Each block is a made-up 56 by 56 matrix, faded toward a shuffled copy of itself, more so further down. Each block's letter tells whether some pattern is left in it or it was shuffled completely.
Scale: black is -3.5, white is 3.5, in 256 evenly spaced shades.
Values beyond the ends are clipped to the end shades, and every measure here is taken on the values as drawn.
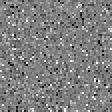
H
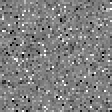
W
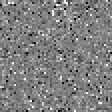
H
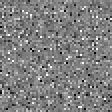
H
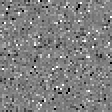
W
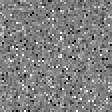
W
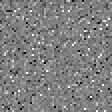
W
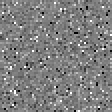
W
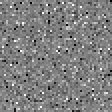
W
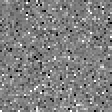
W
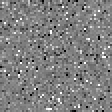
W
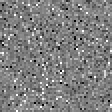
W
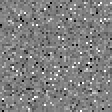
H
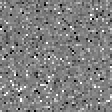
W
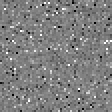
W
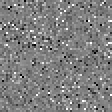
W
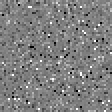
W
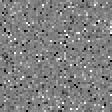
H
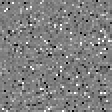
H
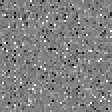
H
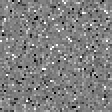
W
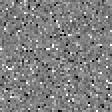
W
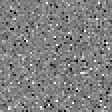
W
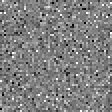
W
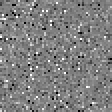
H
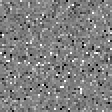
W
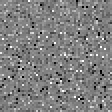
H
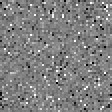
W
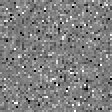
W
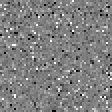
H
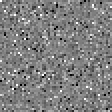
H
